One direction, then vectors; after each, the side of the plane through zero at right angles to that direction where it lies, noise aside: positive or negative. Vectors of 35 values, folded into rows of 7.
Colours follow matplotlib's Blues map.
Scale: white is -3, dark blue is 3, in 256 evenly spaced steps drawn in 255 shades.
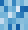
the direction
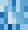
positive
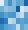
negative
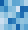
positive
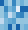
positive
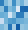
positive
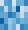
negative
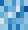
positive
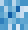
negative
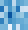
negative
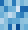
positive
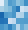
negative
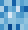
positive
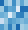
positive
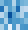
negative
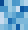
positive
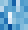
positive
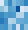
negative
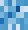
negative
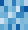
positive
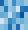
positive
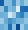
positive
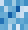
negative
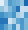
negative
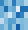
positive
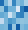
positive
